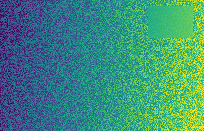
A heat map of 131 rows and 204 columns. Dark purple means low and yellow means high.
Average level on the scale: 50%. Odd patch: calmer, in the top right. Grain: fine. Slope: up to the right. Stripes: none. Calmest part: top right.
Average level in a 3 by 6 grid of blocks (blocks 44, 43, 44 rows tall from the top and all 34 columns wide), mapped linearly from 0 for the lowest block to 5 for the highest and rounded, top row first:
012345 / 012345 / 012345
